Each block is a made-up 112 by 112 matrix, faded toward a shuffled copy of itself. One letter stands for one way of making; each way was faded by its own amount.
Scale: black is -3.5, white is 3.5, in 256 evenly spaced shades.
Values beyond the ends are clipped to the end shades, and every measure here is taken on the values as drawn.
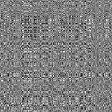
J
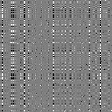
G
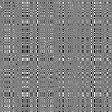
G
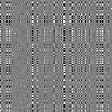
G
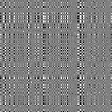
G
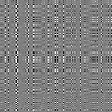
G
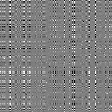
G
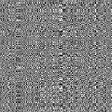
J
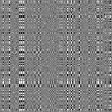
G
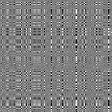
G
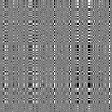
G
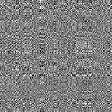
J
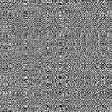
J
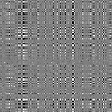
G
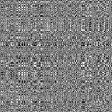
J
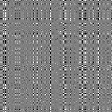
G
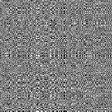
J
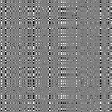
G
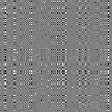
G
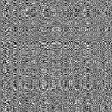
J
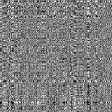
J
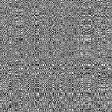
J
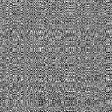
J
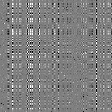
G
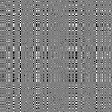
G
